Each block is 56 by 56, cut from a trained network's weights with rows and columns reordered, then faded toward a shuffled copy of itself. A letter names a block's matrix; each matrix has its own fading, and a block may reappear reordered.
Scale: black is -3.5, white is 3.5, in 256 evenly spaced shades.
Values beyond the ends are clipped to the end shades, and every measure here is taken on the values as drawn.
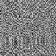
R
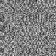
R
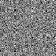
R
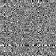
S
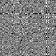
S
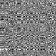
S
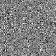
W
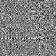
S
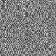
R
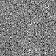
W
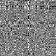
S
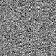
W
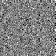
W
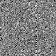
W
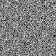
R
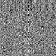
W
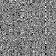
W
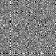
S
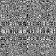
S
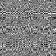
S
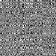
S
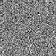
R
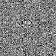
W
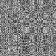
R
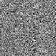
R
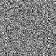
R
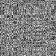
R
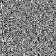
W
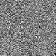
R
